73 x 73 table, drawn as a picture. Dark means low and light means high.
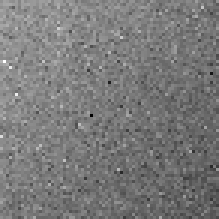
Odd rows or columns: none. Ninth with the highest average: top left. Mirror symmetry: none. Slope: up to the top left.
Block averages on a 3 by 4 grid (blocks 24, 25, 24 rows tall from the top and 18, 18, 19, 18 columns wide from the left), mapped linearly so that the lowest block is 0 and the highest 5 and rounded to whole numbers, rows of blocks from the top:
5432 | 4321 | 3210
